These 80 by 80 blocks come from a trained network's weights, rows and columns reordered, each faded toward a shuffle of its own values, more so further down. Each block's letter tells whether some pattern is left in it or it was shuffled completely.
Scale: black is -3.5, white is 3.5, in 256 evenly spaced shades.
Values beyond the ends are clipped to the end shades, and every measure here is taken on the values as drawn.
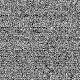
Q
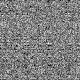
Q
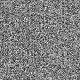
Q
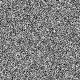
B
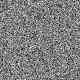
B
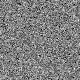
B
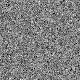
B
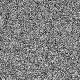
B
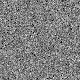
B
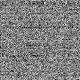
Q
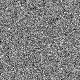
B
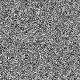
Q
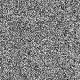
Q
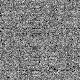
Q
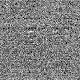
Q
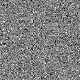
Q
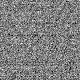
Q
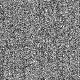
Q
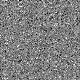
Q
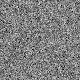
B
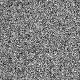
Q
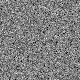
B
